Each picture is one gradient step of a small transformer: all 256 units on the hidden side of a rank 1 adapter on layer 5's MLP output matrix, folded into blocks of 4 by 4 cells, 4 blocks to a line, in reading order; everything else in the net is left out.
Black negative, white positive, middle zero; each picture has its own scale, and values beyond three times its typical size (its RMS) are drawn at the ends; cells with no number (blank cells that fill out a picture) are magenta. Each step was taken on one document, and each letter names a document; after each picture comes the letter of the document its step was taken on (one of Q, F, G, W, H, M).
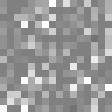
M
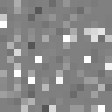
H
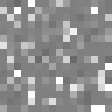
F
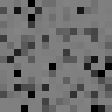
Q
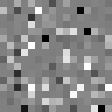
Q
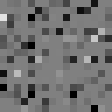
H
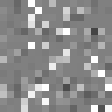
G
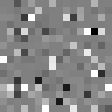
G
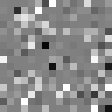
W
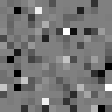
Q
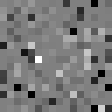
H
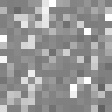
M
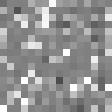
M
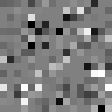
G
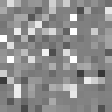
F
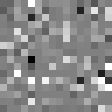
F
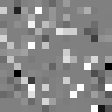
Q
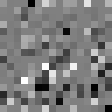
W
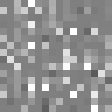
Q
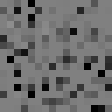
Q
